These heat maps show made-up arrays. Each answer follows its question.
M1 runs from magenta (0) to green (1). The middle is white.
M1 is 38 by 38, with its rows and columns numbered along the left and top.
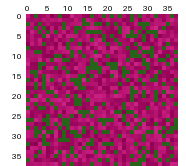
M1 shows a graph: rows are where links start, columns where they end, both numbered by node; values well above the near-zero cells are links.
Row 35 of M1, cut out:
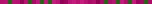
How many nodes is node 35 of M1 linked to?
8
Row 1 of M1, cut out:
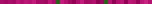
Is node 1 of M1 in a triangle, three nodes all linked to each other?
no
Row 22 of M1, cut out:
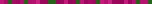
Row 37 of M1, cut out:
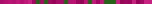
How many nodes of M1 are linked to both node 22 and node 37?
0
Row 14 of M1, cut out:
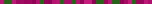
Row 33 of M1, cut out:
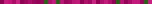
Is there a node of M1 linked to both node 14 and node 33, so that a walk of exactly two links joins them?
yes
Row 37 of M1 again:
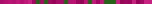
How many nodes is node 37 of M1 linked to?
7
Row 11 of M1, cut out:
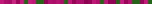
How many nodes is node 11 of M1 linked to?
9
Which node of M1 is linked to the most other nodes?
node 29
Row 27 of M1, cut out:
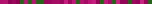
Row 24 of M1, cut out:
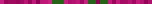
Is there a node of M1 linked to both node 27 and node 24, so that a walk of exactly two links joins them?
yes
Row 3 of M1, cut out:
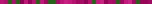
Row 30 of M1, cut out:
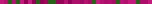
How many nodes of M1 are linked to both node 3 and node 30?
8
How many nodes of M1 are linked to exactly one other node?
0
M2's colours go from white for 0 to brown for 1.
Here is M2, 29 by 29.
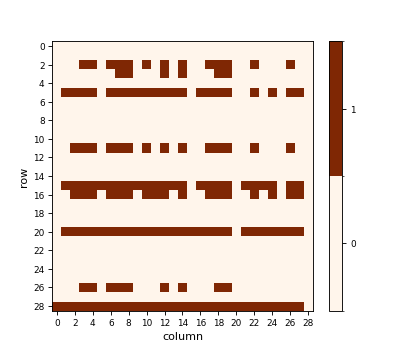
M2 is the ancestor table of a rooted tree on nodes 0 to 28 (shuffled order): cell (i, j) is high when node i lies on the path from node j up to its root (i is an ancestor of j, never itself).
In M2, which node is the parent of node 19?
3
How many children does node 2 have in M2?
4
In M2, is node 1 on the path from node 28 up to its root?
no
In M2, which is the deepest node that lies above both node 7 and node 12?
3
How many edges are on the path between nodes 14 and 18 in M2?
2
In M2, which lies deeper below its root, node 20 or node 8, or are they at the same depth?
node 8
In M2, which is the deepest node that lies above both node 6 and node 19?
26
